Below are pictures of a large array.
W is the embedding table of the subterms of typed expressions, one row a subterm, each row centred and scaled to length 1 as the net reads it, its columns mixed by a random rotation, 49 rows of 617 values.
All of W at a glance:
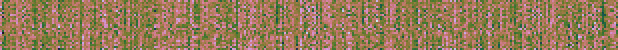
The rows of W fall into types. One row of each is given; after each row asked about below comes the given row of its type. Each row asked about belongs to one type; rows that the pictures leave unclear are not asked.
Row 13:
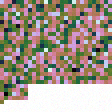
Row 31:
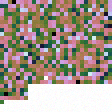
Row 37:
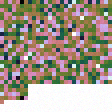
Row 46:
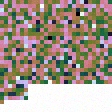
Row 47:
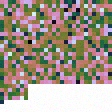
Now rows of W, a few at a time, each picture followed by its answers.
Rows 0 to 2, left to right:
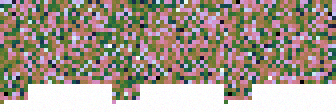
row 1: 37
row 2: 31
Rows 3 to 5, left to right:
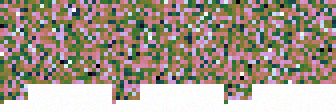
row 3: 47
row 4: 13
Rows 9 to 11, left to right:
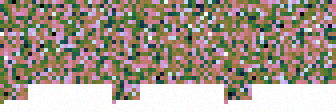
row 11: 13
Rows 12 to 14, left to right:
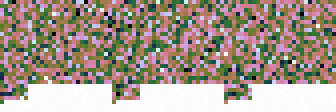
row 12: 31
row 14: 46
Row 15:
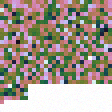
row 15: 46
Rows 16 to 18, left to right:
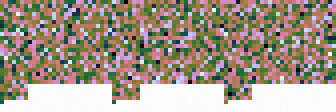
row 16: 47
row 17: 31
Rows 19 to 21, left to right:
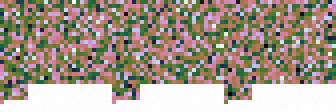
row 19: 13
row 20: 37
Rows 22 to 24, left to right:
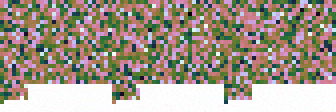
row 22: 13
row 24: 47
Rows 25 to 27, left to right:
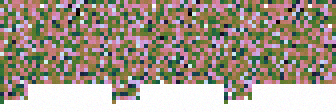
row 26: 46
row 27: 47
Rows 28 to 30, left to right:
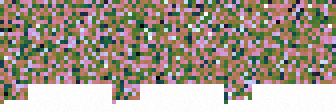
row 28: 13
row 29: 13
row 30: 47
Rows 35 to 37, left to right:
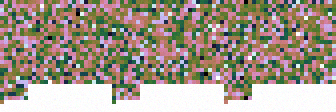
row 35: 46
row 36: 47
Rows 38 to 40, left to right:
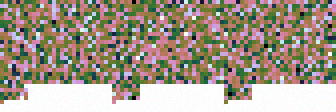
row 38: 13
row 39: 37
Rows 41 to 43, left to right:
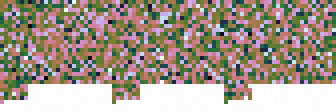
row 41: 37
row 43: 13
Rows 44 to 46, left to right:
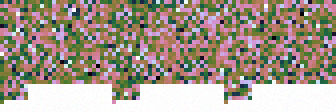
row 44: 47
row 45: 37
